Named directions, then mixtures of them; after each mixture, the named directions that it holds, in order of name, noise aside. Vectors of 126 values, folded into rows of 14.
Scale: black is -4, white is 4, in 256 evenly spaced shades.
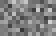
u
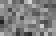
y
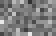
u, y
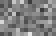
u, y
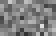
u, y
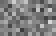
u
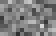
u, y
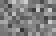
u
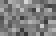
u, y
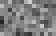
y
